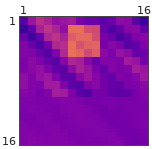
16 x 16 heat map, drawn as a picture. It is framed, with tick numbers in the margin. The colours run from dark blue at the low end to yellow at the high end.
Histogram: skewed, a long tail of high values. Average level on the scale: 30%. Seam: horizontal, 60% of the way down, the bottom part calmer. Ninth with the highest average: top middle. Odd patch: higher, in the top middle. Grain: diagonal, down to the right.
